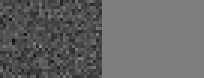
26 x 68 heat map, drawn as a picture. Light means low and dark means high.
The table splits into one row of 2 panels. Panel 1,1: high, fine-grained. Panel 1,2: middling, flat.
